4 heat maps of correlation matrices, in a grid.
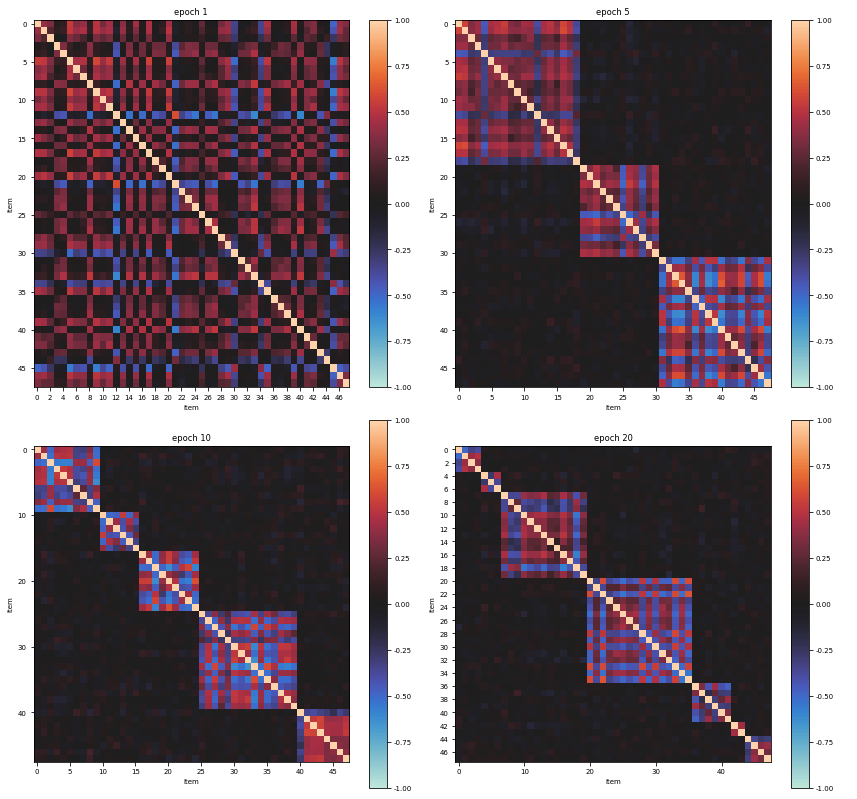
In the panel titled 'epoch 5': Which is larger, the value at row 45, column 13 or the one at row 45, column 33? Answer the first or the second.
the second
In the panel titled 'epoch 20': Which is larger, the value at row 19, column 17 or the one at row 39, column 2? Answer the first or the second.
the first
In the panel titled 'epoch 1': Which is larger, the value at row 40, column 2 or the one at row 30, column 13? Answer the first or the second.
the first
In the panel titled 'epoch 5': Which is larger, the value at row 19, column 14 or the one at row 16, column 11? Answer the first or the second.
the second
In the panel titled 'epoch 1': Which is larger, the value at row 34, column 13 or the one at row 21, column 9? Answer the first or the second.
the second
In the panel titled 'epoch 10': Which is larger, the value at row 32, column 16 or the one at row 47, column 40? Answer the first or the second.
the first
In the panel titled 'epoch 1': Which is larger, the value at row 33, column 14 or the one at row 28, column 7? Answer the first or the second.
the first
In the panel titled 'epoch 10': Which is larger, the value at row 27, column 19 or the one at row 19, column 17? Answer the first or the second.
the second
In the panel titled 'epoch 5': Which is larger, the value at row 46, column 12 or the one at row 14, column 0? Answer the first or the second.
the second
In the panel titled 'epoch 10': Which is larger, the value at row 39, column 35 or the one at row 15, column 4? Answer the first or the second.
the second
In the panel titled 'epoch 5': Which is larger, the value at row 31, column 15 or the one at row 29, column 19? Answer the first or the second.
the second
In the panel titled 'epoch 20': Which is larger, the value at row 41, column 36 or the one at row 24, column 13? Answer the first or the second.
the second
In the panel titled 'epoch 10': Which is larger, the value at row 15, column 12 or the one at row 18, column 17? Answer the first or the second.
the first
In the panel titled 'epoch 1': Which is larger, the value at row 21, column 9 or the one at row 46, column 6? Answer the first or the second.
the second
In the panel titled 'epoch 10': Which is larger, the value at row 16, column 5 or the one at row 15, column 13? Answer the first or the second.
the second
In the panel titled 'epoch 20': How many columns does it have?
48
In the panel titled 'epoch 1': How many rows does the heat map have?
48
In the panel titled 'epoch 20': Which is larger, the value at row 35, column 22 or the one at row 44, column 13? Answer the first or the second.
the first
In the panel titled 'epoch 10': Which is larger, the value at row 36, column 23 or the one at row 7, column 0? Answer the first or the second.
the first
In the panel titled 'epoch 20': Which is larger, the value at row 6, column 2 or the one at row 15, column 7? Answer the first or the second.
the second
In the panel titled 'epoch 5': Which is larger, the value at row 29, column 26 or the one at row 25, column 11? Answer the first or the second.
the first
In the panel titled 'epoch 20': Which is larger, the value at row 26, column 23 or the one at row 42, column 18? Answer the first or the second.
the first
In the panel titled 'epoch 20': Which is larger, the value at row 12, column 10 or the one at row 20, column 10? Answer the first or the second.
the first
